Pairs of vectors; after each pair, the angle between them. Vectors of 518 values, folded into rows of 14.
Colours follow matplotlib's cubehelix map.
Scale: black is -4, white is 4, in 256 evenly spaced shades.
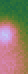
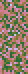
orthogonal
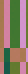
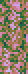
partly opposed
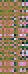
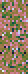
orthogonal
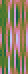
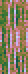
nearly parallel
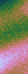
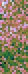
partly opposed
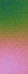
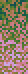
partly aligned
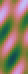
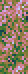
partly aligned
